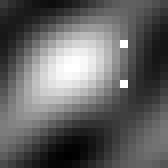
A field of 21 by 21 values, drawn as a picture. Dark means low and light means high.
Stripes: none. Average level on the scale: 40%. Ninth with the lowest average: bottom middle. Ninth with the highest average: centre. Lone odd cells: 2, each higher than its neighbours. Calmest part: bottom right.
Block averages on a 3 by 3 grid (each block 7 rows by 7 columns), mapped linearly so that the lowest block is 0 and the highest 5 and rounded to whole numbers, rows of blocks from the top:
131 / 451 / 202
